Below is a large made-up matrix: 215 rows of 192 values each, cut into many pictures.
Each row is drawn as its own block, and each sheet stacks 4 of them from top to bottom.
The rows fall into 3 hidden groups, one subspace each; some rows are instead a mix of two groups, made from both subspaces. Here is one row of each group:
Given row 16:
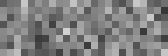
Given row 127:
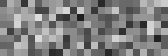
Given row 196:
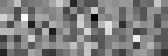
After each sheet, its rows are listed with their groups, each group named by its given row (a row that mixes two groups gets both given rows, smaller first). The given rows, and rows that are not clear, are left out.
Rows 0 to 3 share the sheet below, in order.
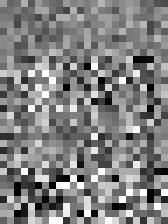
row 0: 127
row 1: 16
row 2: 16
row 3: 127
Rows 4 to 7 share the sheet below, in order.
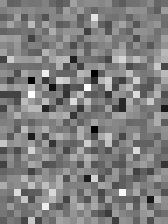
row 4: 196
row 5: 196
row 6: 196
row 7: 16
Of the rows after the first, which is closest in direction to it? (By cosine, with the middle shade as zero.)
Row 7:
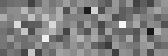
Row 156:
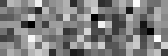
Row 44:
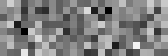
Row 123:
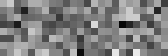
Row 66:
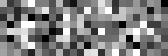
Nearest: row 156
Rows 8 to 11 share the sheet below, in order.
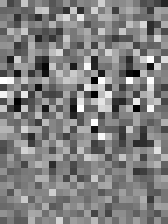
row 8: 127
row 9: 16
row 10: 196
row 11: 16 and 127
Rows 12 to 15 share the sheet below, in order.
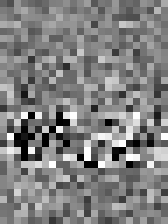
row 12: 16
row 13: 127 and 196
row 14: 127
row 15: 127
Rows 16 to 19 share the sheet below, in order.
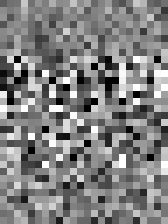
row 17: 196
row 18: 196
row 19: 127
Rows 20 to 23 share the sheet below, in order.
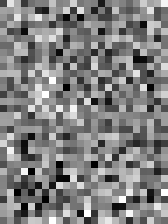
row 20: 127
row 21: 16
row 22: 127 and 196
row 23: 127
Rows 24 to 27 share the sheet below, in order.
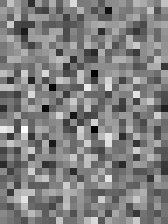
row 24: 127
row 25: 196
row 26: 196
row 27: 127
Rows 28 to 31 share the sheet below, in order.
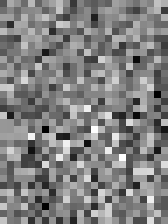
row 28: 127 and 196
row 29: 196
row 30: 196
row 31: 16
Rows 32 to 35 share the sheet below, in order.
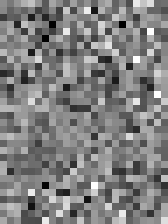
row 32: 16
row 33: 196
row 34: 16
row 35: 196
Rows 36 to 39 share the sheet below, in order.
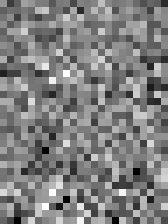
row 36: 127
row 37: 127 and 196
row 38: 16
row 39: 16
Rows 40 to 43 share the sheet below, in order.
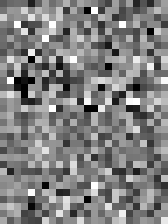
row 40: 16
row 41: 127
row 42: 16
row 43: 196
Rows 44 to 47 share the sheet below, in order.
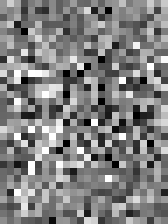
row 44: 16 and 127
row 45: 16 and 127
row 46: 16
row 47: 127
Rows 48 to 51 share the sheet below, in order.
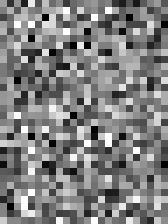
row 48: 127 and 196
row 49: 127
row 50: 196
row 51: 127 and 196
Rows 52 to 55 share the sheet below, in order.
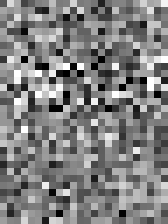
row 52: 127
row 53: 127
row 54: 196
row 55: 196
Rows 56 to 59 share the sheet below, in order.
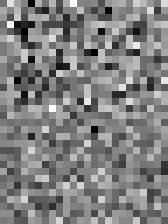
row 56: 127
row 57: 127
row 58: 196
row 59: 127
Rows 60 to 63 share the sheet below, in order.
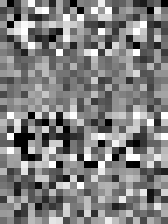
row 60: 127
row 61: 16
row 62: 127
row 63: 127
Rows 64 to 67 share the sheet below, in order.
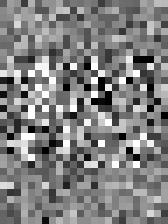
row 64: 127
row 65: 16
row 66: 16 and 127
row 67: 196
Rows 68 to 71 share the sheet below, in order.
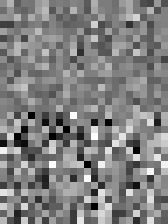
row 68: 16
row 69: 127
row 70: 127 and 196
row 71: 16
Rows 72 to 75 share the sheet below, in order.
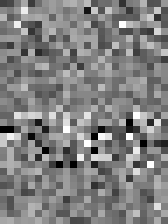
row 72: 16
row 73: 127
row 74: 16 and 196
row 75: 196
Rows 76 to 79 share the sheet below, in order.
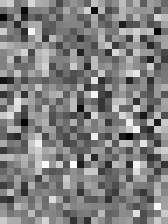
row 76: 16 and 196
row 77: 16
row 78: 16
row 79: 196
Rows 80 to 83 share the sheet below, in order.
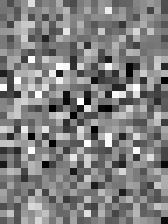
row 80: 16 and 127
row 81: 127 and 196
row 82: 196
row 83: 16 and 196
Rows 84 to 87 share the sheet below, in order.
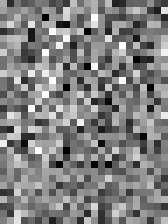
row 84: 196
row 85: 16
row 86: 127 and 196
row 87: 16 and 127
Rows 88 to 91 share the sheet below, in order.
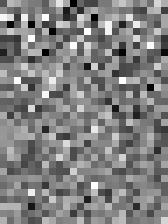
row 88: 196
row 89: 16
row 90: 196
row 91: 196
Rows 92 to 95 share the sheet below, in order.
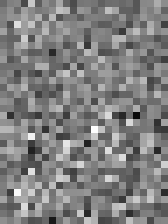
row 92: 127
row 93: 127
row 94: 196
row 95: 127
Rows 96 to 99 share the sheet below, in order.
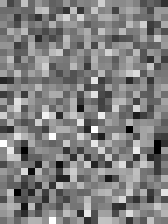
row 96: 127
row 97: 16
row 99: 127
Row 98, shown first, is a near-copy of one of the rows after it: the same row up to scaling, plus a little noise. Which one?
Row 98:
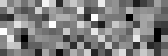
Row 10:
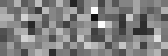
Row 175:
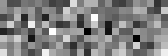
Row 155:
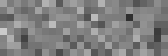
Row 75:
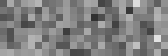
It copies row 155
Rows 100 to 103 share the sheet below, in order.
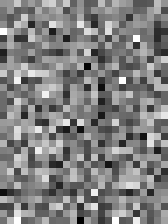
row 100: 196
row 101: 16 and 127
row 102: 127
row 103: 16
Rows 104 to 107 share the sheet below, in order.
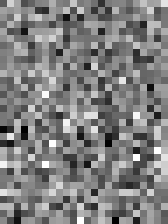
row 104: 127
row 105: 16
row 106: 196
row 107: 16
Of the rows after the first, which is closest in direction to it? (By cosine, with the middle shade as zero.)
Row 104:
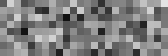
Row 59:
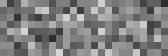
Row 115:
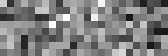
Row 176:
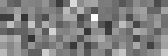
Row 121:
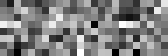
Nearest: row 176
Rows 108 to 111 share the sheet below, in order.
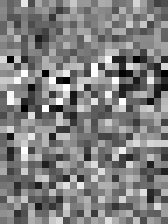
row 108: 16 and 127
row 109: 196
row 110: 127 and 196
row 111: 127
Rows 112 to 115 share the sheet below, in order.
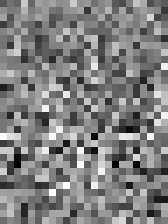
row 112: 16
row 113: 16 and 196
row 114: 16
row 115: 127 and 196
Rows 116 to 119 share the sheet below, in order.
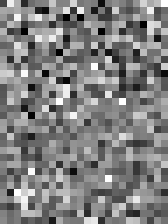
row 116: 127
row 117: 196
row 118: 16 and 127
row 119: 127
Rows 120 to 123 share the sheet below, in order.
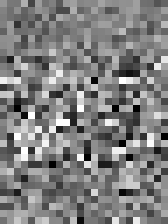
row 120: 127
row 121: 16
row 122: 127
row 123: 16
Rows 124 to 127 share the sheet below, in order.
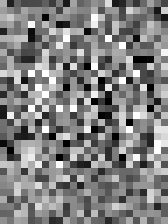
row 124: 196
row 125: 16
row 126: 196
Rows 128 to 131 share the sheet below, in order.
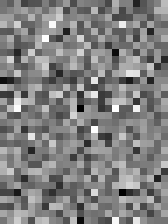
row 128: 16
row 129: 16
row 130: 196
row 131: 16
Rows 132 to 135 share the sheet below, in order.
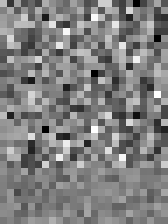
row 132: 196
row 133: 196
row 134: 196
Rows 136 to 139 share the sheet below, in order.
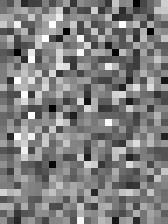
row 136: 16
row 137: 127
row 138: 127
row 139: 16
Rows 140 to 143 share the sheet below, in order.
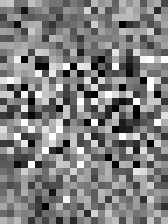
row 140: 16
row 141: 16 and 127
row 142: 16
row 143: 16
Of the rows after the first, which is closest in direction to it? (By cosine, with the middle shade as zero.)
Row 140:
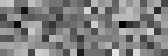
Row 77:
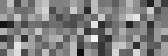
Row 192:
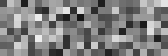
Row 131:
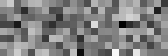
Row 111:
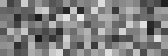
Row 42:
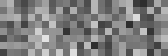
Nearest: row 131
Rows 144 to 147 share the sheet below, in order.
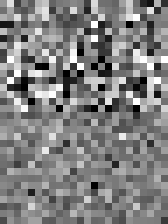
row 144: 16
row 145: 127
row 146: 16
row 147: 196
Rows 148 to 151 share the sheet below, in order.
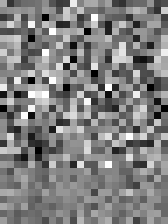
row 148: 196
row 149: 16 and 196
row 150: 16 and 127
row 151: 16
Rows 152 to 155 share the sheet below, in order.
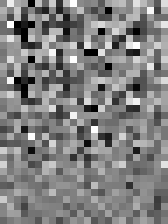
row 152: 127
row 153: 127
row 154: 196
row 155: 196
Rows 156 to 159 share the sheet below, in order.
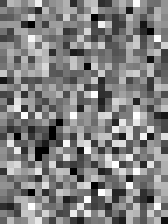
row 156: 196
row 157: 16
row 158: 16 and 127
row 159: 196
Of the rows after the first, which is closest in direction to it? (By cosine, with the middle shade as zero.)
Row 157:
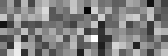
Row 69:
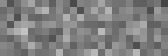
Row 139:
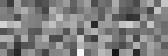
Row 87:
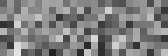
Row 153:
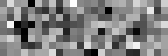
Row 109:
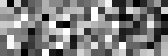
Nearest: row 87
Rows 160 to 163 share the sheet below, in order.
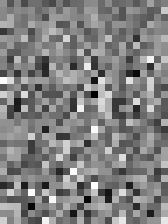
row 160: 16 and 196
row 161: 16
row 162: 196
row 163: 196
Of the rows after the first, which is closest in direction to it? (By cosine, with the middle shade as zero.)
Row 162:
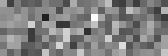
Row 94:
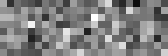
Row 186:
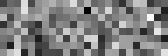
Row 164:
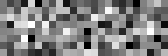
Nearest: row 94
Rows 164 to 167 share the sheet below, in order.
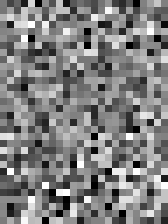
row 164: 127 and 196
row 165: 127
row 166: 16
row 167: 196
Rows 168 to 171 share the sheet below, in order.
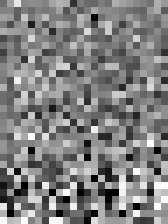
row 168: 196
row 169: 127
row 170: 127 and 196
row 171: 196
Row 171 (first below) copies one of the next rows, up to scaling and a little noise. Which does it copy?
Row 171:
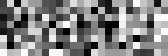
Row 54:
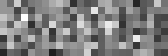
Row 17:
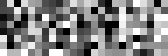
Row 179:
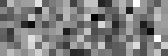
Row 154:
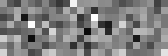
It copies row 17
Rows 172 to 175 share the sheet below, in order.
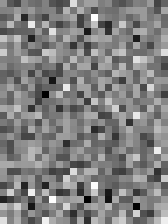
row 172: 196
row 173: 16
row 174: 196
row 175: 196
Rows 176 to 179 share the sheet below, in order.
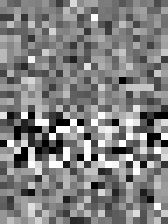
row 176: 196
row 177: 16 and 127
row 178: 127
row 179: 196
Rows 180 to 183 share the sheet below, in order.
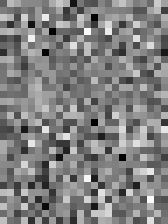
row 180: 196
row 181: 16
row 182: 196
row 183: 16
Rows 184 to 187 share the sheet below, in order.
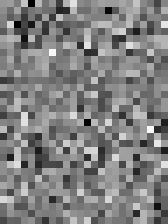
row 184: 127
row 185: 16
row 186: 16
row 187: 196
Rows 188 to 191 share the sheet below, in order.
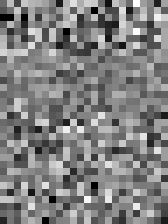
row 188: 196
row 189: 16 and 127
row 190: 127
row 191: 196
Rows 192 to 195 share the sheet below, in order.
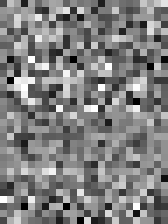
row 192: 127
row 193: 127
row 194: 127
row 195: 16 and 196
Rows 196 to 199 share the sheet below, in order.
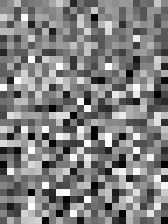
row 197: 127 and 196
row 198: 196
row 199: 196
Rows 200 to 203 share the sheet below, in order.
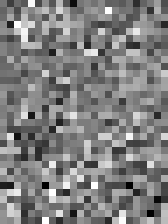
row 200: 127
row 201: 196
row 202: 16 and 127
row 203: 196
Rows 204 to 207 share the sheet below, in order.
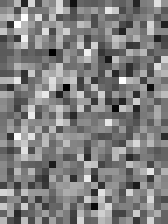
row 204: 127 and 196
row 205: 16 and 196
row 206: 127
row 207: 16
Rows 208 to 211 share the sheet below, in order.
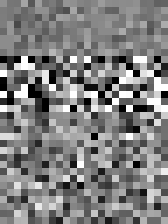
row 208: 127
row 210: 16
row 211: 127
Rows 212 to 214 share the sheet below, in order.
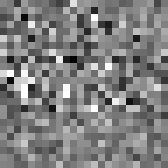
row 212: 196
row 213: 127 and 196
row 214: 127
